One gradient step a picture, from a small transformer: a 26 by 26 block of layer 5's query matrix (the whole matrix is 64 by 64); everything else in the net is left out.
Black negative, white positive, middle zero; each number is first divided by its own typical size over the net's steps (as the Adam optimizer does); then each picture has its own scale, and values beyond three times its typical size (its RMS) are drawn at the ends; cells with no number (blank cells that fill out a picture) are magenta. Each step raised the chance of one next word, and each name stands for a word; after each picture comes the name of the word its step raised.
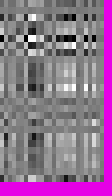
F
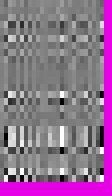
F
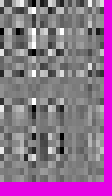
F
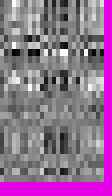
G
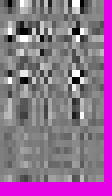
F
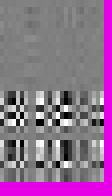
G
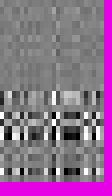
G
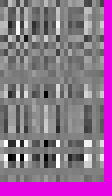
F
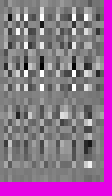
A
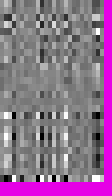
A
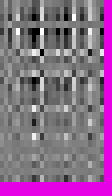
A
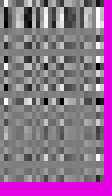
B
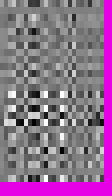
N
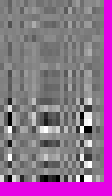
A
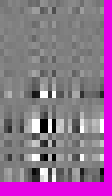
N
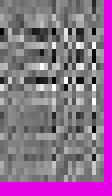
G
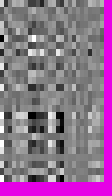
F
